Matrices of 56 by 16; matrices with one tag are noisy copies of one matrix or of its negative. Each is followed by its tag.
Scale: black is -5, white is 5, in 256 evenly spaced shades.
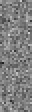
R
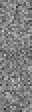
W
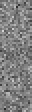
W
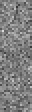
W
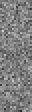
W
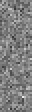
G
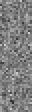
R
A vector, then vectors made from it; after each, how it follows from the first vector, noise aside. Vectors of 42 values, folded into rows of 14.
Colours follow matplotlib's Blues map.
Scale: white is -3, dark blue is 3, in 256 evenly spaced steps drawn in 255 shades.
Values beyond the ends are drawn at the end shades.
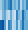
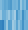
shrunk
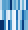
scaled up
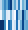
scaled up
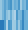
shrunk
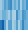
shrunk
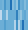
partly zeroed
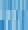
shrunk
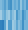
shrunk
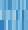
shrunk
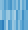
shrunk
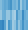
shrunk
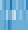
partly zeroed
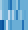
partly zeroed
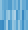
shrunk
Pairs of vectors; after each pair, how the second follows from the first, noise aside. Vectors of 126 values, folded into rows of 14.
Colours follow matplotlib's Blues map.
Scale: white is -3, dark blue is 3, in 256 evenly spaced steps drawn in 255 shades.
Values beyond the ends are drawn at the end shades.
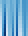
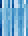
wrapped around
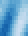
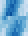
wrapped around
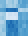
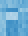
shrunk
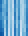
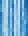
reversed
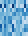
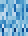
reversed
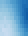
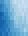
reversed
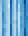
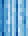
reversed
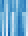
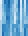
reversed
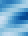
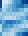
wrapped around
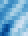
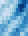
reversed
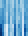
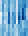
wrapped around
